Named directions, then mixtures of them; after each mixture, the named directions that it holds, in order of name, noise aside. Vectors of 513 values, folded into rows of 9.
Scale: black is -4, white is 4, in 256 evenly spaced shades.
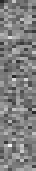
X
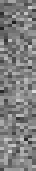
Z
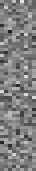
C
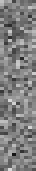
C, X, Z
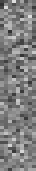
C, X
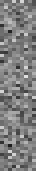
C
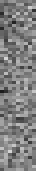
Z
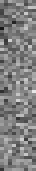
Z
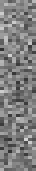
Z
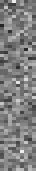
C, X, Z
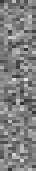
C, X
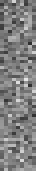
C, X, Z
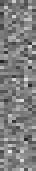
C, X, Z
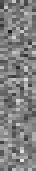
C, X, Z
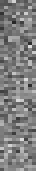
X, Z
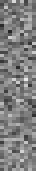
C, X, Z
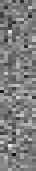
C, Z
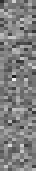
X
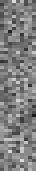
C, X, Z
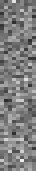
C, X, Z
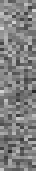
Z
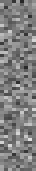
C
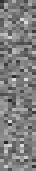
X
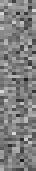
X, Z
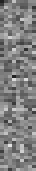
X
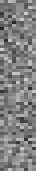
Z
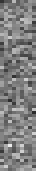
X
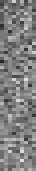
C, X, Z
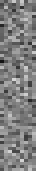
C, X, Z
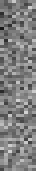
Z
